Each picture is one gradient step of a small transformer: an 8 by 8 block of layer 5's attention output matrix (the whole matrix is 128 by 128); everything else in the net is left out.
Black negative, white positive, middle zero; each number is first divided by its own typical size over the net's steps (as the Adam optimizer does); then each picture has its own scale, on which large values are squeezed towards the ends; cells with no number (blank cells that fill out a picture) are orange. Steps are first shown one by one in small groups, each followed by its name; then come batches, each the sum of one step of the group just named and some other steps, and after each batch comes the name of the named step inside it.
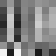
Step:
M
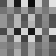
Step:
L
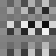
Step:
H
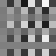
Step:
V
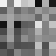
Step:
M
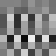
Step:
M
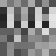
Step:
H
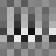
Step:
L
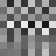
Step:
H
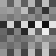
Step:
H
